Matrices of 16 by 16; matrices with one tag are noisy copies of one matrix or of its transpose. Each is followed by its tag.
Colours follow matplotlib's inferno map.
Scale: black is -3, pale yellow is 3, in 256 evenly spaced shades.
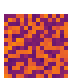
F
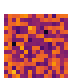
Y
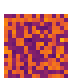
Y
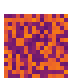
Y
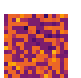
Y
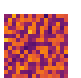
F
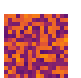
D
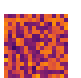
Y
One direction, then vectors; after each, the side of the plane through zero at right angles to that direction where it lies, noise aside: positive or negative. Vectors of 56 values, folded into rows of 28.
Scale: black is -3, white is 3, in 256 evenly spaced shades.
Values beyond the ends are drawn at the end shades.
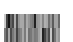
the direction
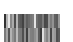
negative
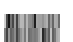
positive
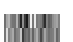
negative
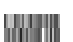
negative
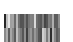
negative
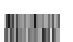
positive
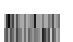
positive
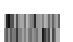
positive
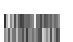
negative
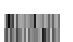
positive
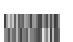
negative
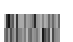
positive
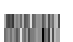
positive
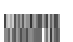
negative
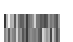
negative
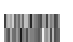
negative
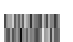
negative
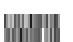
negative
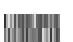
negative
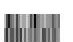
positive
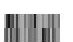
positive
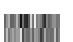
negative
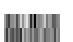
positive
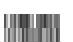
negative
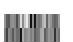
positive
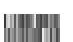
negative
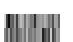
positive
